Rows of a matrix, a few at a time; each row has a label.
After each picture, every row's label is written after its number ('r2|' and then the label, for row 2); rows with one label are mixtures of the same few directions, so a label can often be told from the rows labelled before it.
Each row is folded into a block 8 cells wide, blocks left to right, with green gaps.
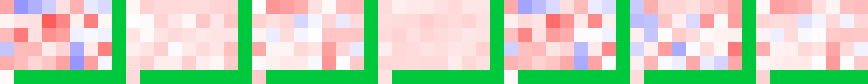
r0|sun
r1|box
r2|sun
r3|sun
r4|sun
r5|box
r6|sun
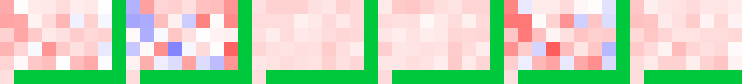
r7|box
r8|box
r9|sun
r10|sun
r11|box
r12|box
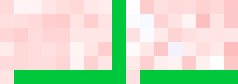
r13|sun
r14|box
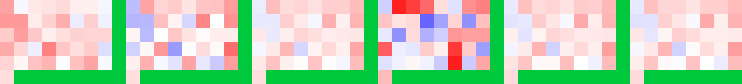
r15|box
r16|box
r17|box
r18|sun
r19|box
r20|box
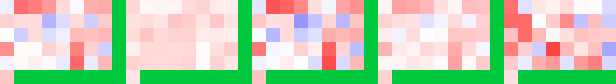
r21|sun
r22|sun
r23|sun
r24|sun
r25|box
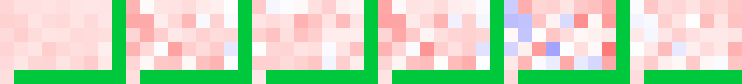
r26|box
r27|box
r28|sun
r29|box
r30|box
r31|box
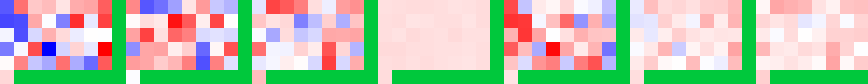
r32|box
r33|sun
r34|sun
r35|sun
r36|box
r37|box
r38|sun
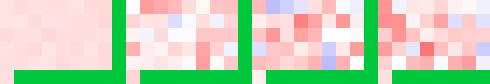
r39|box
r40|sun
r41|sun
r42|box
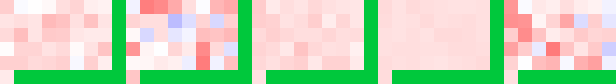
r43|sun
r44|sun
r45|box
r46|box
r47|box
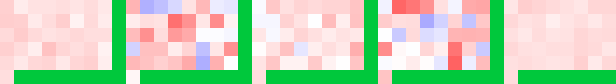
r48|box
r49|sun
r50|box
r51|sun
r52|sun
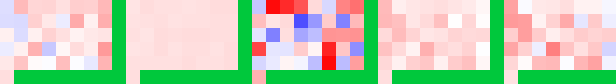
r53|box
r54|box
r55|sun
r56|box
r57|box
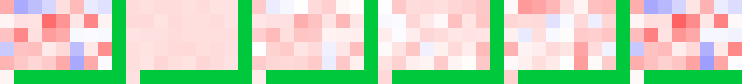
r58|sun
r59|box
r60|sun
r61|box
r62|sun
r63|sun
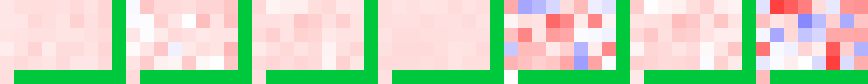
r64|box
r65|box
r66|sun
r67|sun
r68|sun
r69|sun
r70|sun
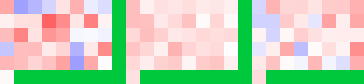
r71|sun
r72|box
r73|box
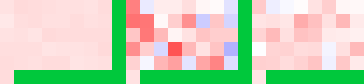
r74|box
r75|box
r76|sun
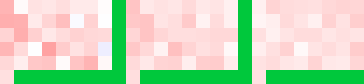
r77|box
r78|box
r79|box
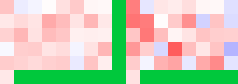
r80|sun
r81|box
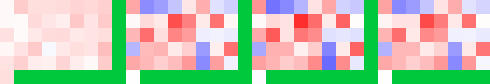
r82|box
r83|sun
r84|sun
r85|sun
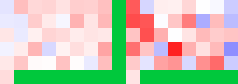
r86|box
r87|box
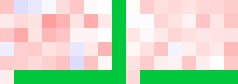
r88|sun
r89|box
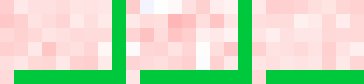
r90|box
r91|sun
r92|sun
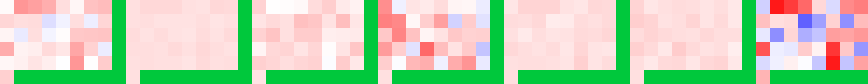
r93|sun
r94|sun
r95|sun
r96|box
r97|sun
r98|box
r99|sun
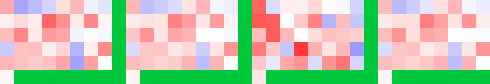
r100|sun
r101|sun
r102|box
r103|sun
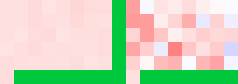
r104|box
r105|box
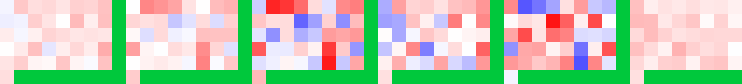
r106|box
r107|sun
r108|sun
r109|box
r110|sun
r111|box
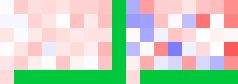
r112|box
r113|box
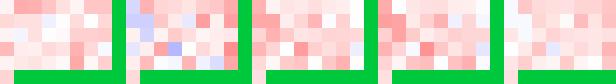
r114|sun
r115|box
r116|box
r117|box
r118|box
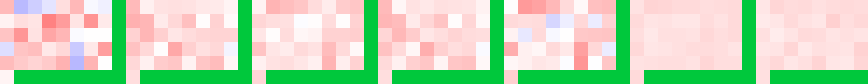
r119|sun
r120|box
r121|sun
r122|box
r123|sun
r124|sun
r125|box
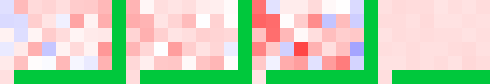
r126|box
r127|box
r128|box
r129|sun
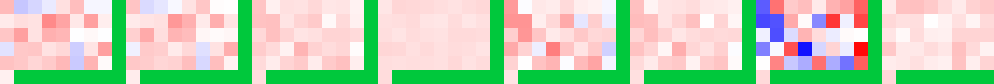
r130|sun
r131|sun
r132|box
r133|sun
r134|box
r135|box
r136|box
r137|sun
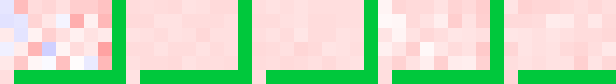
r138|box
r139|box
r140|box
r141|box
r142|sun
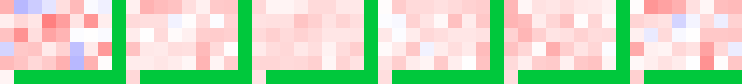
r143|sun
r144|sun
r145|sun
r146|box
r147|box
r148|sun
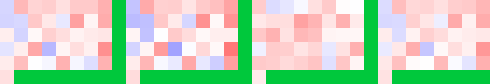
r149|box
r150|box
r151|sun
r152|box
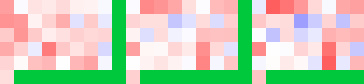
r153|box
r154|sun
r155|sun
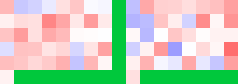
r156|sun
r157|box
